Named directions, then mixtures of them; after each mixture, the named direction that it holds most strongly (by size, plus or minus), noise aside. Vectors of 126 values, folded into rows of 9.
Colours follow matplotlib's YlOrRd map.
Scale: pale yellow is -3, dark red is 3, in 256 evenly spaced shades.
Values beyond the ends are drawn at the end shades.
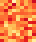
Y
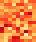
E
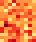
Y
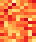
Y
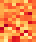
E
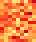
E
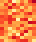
Y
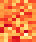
E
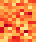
E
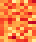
Y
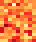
E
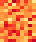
Y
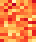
Y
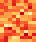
E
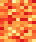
Y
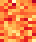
Y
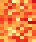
Y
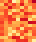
Y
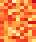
Y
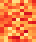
E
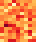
Y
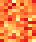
Y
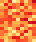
Y
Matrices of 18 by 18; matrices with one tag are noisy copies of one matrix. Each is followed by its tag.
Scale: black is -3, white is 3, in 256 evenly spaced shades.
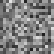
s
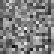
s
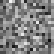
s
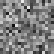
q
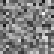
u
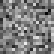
s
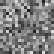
q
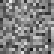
s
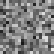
u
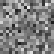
q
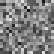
q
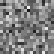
q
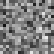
u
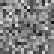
q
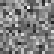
q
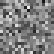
q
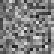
s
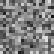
u
